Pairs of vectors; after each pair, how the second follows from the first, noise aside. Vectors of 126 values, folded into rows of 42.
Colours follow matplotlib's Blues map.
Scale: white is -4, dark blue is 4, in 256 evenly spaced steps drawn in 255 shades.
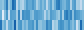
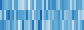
wrapped around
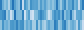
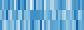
wrapped around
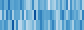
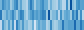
reversed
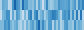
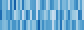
sign-scrambled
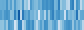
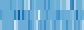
partly zeroed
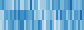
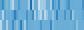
partly zeroed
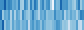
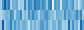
sign-scrambled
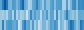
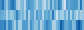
reversed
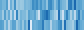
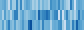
sign-scrambled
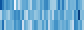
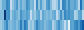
reversed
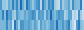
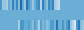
partly zeroed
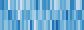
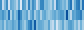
sign-scrambled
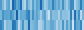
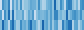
reversed
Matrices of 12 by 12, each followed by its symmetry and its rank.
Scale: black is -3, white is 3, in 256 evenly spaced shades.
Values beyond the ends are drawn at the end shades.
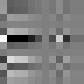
neither, rank one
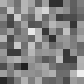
neither, full rank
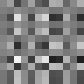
neither, rank one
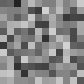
neither, full rank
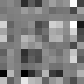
antisymmetric, rank two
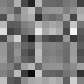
antisymmetric, rank two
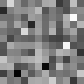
antisymmetric, full rank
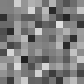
antisymmetric, full rank
